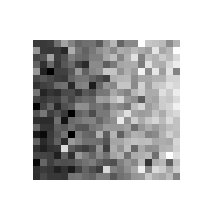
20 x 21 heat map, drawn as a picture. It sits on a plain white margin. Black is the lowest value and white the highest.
No regular stripes run through it. No single row or column stands out from its neighbours. Values rise toward the right.
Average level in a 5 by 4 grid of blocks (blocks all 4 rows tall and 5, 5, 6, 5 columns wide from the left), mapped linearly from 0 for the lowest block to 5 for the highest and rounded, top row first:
1 2 4 5 | 0 1 4 5 | 0 2 4 5 | 0 2 3 4 | 0 1 3 4
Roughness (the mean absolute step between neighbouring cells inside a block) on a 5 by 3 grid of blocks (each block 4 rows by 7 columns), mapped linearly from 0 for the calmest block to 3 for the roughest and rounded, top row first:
212
111
210
310
113
